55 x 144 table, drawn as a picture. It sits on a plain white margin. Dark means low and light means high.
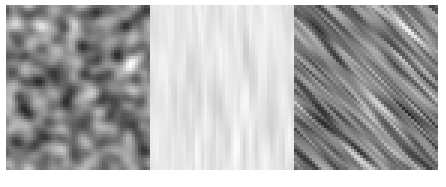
The table splits into one row of 3 panels. Panel 1,1: middling, blotchy, strong in contrast. Panel 1,2: very high, streaked downward, faint in contrast. Panel 1,3: middling, slanting down to the right, strong in contrast.
